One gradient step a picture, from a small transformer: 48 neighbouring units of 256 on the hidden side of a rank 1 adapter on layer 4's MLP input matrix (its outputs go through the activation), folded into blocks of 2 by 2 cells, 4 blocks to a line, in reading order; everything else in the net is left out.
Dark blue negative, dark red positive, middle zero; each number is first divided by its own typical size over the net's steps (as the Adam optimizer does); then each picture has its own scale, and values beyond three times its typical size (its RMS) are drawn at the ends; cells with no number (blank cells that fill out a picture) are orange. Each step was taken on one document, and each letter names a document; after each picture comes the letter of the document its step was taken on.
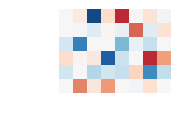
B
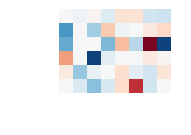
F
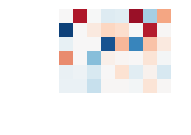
F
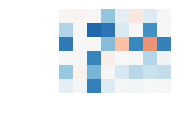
F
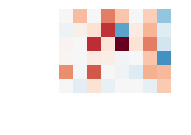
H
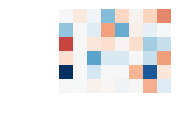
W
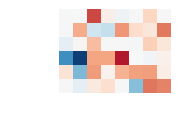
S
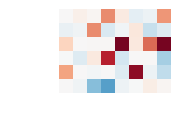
H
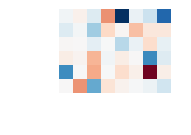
H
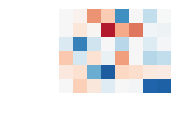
S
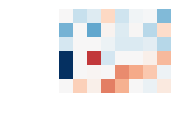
W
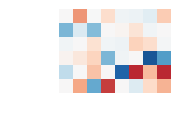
H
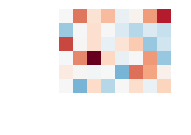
W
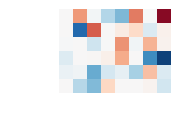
H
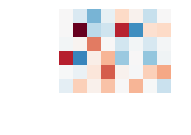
S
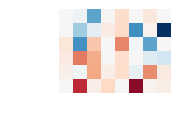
S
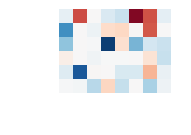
F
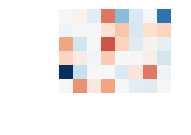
W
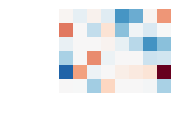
F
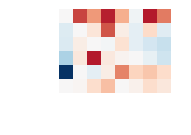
W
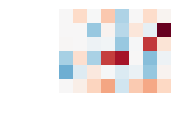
B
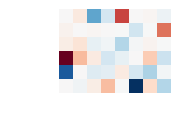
W
